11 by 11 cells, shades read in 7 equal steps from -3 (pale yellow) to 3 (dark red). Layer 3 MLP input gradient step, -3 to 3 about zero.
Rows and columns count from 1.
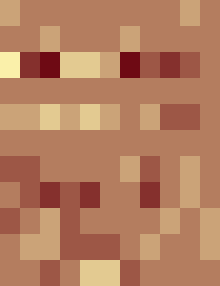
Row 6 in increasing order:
0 0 0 0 0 0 0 0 0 0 0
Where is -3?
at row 3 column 1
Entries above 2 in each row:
0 0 2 0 0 0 0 0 0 0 0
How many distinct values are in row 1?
2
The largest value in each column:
1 2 3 1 2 1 3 2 2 1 0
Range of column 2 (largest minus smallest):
3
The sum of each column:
-3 2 1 0 -3 -3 2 2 2 -1 -2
